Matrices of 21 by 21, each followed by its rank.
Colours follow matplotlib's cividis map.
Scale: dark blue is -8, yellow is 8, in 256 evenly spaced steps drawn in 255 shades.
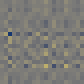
two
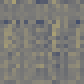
three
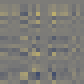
two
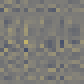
three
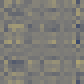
two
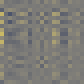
two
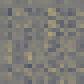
three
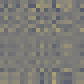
two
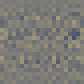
three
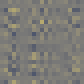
three
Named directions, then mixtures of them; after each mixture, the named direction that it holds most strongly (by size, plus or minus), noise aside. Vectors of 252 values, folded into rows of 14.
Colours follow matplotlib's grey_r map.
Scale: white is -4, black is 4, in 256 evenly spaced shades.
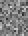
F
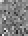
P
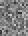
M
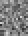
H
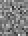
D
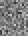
M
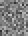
M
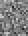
D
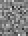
D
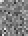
P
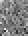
P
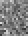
H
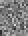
M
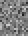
F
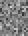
F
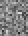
M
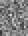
M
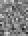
H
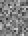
F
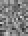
H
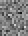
M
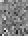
P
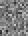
M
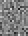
D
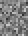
F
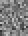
H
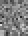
H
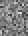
M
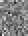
P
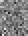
P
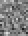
H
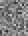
M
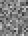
F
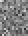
P
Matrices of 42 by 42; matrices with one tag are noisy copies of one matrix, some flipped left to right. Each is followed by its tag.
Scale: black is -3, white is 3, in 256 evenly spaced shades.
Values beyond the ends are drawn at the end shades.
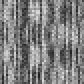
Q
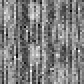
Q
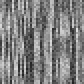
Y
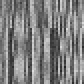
Y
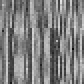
Y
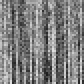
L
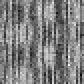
Q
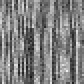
Y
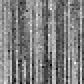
L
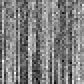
L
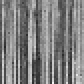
L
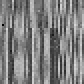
Y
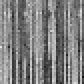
L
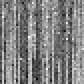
L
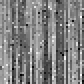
L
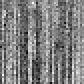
L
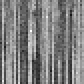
L
